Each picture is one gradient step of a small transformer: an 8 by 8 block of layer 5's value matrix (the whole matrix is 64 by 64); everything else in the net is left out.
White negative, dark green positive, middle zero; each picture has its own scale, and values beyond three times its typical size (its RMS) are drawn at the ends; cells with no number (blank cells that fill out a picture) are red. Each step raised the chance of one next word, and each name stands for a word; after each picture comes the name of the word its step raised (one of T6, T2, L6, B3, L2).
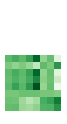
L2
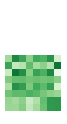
L2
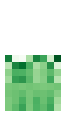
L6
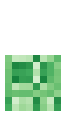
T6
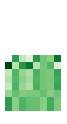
L6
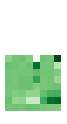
L6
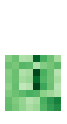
L2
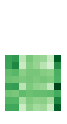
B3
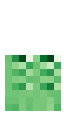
L2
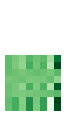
B3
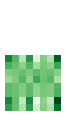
B3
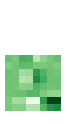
T6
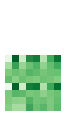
B3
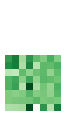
B3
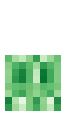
T6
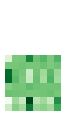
T6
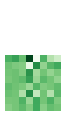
L6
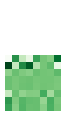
L6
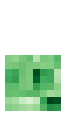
T6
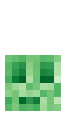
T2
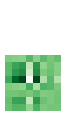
T2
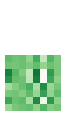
T2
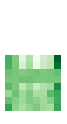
B3
